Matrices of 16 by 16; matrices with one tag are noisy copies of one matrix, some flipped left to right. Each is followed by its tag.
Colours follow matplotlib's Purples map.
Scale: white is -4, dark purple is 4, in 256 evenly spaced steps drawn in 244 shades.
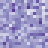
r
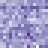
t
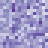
r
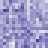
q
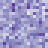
r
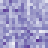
q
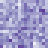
q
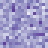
r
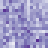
q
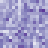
q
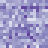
t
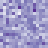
r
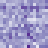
t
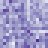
q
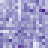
q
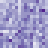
q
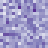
r
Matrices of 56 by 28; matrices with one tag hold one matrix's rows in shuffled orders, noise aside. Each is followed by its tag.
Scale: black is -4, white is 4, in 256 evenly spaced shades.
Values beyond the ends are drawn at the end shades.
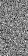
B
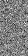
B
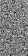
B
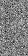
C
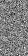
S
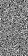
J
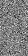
J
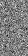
C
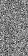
C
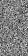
J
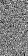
B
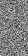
S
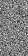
J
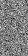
C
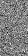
B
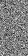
C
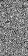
B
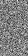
S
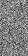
J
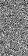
B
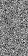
C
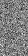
C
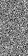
S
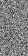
C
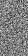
S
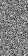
S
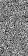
B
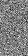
S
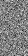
S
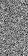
C
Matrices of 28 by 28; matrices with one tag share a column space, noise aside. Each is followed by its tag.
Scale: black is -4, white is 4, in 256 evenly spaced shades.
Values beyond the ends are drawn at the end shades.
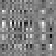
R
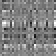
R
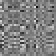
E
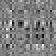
R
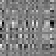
R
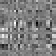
R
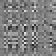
E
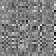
E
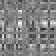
R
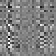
E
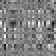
R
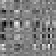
R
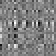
R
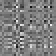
E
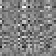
E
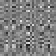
E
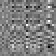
E
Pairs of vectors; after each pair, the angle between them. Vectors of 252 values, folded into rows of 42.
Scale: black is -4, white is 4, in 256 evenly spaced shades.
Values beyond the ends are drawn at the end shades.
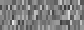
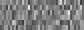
nearly parallel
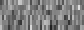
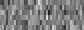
orthogonal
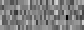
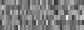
nearly opposite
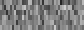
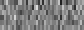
partly aligned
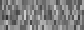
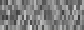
nearly parallel
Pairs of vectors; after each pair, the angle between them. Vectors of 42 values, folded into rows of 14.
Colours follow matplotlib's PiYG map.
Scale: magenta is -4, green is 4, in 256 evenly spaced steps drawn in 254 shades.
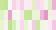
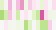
partly aligned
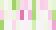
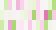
orthogonal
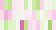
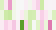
nearly opposite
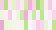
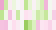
partly aligned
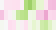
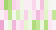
orthogonal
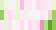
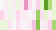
orthogonal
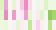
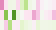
partly opposed
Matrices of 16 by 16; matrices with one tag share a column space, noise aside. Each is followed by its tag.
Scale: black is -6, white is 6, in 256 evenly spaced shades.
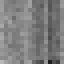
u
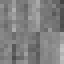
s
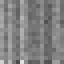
u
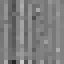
u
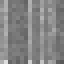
u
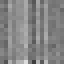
u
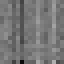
u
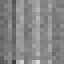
u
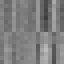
s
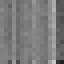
u
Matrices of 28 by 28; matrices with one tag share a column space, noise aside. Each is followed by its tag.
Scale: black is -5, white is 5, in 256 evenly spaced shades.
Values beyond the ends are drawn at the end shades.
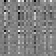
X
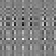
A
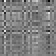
X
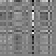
X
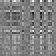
X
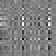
A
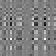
A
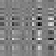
A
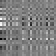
A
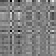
X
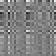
X
